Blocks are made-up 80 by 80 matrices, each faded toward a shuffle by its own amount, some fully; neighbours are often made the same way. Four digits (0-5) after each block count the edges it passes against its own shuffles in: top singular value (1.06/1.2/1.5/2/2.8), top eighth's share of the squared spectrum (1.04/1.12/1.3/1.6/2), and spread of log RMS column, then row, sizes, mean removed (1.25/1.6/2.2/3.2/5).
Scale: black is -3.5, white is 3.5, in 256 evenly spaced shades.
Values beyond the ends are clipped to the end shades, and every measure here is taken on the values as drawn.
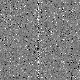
2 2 2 1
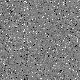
1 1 0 0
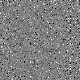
2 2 2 1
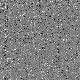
1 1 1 0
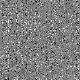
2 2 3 1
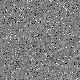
0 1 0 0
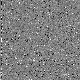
2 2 1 1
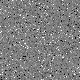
0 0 0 0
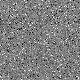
0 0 0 0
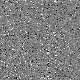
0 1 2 1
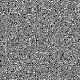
4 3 1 2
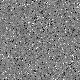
0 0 0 0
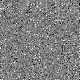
3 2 1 0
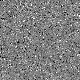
2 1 0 1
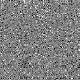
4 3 2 2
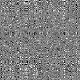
4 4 3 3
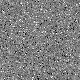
0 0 0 0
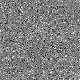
3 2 1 0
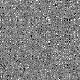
4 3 2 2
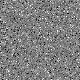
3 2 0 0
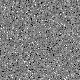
2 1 0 0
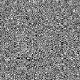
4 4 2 2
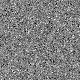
1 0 0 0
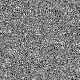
2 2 0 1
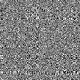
4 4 2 2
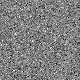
0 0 0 0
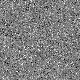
0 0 0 0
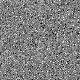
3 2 1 0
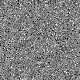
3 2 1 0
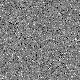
0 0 0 0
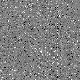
3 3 1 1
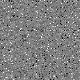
3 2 1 1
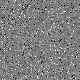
3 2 1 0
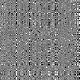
5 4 3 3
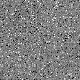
3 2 0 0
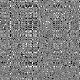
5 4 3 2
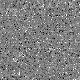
3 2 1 1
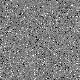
3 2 1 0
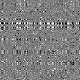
5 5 3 3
